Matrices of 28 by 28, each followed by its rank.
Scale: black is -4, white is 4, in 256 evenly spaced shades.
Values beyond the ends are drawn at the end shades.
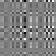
one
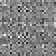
five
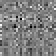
five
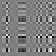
one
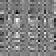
three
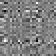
three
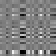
one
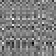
three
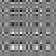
one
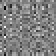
three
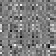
three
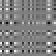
one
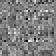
five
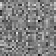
five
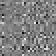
five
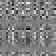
three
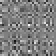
three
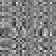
three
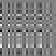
one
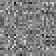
five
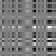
one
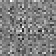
five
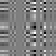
one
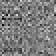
five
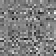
five
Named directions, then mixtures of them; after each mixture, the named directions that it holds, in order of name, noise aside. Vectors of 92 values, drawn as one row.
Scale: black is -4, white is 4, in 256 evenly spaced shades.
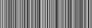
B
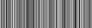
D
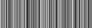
B, D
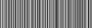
B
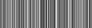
B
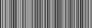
B, D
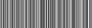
B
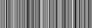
B, D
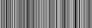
D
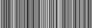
B, D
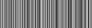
B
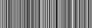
B, D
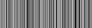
B, D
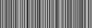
B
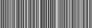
B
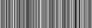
D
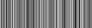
D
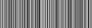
B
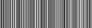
B, D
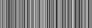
B, D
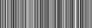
D
